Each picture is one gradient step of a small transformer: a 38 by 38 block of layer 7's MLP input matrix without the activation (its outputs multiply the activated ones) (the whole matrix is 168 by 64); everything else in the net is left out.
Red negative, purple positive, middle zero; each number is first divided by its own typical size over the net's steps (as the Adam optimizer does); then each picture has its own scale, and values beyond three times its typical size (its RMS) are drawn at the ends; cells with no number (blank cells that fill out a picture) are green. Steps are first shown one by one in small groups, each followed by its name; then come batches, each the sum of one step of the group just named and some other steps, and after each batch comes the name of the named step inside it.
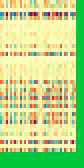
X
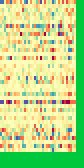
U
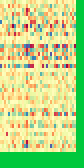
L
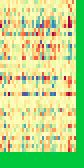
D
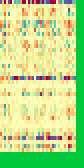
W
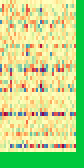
L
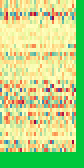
X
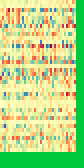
D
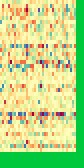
L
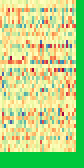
D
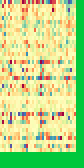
W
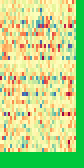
D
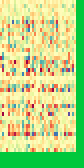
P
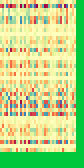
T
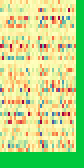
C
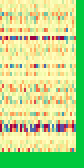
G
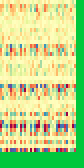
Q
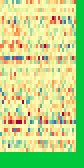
C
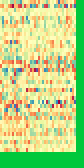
T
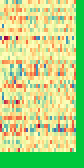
G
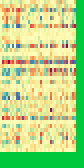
T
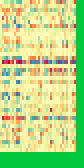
T
